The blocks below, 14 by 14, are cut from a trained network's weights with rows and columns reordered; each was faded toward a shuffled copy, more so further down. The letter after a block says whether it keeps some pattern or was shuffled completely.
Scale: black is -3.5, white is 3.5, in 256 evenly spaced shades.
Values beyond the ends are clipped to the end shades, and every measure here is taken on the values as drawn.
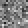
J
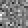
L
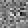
L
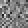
L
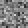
J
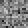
J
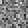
J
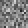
L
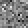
J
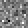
J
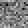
L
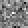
J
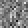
L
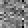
L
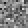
J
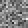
J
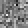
L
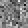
J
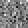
J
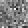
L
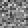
J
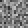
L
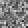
J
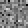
J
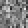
L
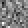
L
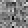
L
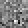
L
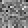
J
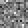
J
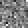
J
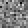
J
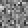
J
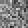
J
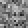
L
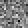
J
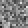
J
